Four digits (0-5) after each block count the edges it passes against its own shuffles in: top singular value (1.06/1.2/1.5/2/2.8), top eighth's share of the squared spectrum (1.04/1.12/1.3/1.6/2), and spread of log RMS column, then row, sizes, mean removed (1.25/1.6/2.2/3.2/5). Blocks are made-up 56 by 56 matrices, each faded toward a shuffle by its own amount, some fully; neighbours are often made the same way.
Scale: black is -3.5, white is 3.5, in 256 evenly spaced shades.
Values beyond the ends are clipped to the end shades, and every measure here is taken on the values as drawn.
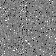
2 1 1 0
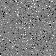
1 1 0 0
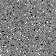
0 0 0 0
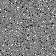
0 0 0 0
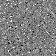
0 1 0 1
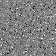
0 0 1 0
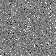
1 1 1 0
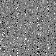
2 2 2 0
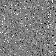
1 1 1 0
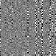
4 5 3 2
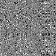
3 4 2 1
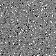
1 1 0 0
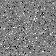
1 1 0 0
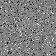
0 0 0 0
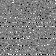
2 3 0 2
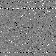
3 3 0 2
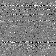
2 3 0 3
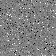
0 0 0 0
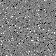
0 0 0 0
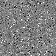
0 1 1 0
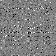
2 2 1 2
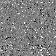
1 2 1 1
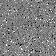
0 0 0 0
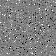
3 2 0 0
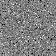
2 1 0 0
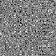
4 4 1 2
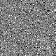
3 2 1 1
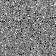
2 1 0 0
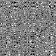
4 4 2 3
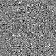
3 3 1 1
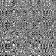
4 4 2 2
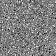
2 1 0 0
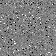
0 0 0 0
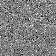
0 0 0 1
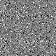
1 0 0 1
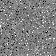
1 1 0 0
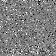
0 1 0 1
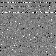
3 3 0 2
